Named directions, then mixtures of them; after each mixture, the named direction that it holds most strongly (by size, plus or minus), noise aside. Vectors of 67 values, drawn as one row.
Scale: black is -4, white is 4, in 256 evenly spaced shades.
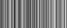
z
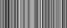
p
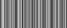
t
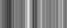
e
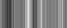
e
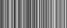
z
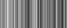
e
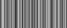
t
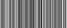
p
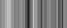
e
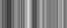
e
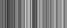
e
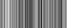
p
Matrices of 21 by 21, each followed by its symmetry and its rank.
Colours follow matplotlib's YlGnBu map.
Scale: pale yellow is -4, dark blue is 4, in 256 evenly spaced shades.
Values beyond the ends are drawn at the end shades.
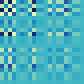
symmetric, rank one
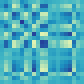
symmetric, rank two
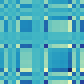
symmetric, rank one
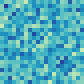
symmetric, full rank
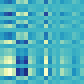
neither, rank one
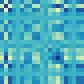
symmetric, rank two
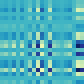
neither, rank one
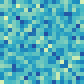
symmetric, full rank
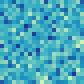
symmetric, full rank
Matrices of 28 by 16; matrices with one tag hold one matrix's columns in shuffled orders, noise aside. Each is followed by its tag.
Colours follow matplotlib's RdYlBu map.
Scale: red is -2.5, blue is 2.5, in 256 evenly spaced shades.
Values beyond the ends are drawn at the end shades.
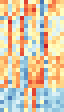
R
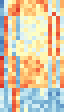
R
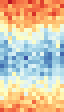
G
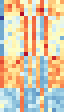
R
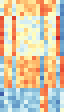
R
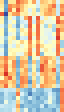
R
